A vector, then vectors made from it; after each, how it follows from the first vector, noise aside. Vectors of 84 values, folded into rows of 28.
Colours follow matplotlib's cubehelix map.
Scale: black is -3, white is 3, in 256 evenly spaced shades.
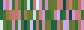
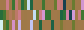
partly zeroed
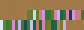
partly zeroed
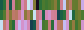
sign-scrambled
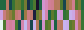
sign-scrambled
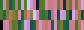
sign-scrambled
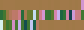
partly zeroed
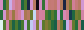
sign-scrambled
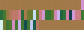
partly zeroed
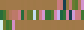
partly zeroed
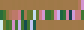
partly zeroed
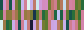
sign-scrambled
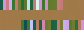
partly zeroed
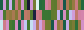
sign-scrambled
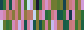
sign-scrambled
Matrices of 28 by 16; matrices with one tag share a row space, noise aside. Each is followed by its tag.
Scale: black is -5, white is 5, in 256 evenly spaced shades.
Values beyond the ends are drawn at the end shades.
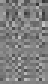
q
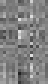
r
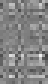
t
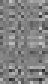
t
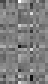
r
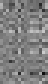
t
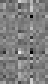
r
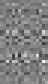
q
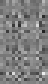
q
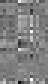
r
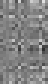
t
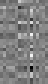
r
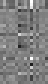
r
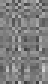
q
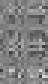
t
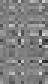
t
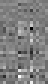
r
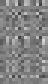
q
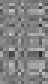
t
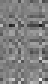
t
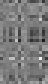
t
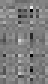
r
